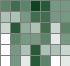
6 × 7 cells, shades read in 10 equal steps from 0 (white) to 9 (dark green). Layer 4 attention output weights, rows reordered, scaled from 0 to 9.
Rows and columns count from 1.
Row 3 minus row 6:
2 3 3 -5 1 2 5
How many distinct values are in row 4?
4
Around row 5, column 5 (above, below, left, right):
6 6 8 3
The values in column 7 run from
1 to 6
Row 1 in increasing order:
5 5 6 6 7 8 9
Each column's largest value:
6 8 6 9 8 5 6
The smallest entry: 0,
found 4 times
